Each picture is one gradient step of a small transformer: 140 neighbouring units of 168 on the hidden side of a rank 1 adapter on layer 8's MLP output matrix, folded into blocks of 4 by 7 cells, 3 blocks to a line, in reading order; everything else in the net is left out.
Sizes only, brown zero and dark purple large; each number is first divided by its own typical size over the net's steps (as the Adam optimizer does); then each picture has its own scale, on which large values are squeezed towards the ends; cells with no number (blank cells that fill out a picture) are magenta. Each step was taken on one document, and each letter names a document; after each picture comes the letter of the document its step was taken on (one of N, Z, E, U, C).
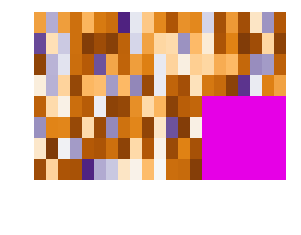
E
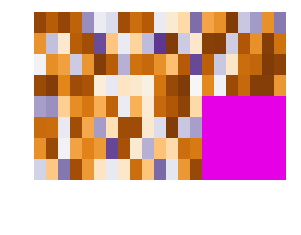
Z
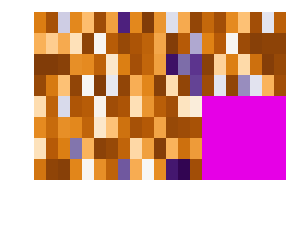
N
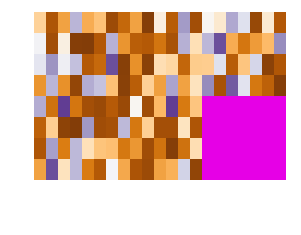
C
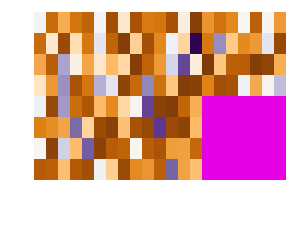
N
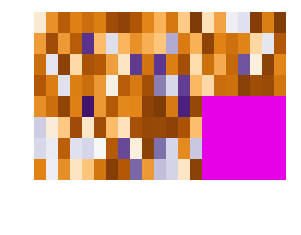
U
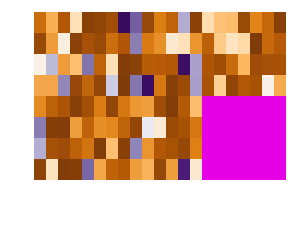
N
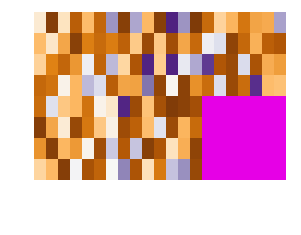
Z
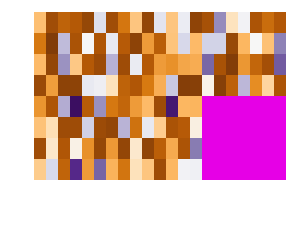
C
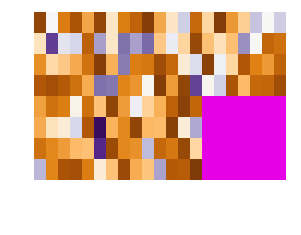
Z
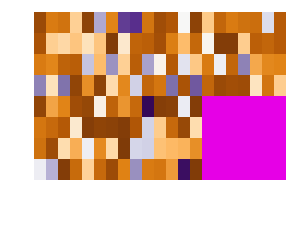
N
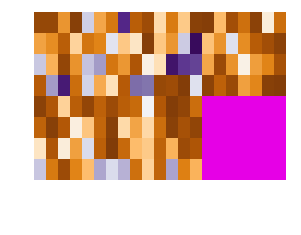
N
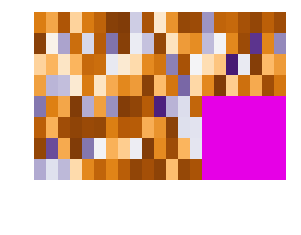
U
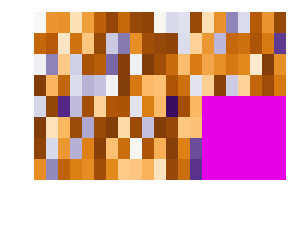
C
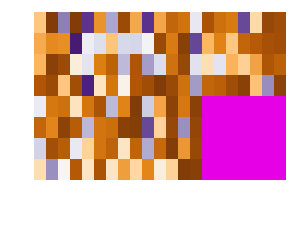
Z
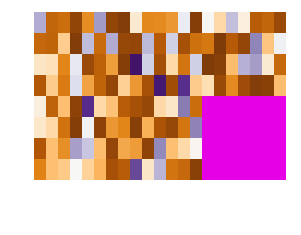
U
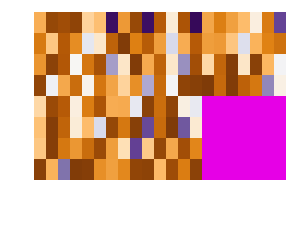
Z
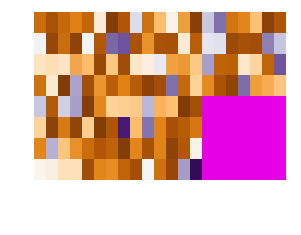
C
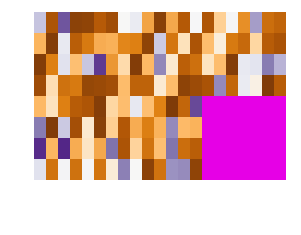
E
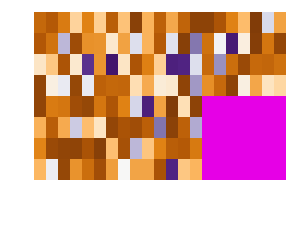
N
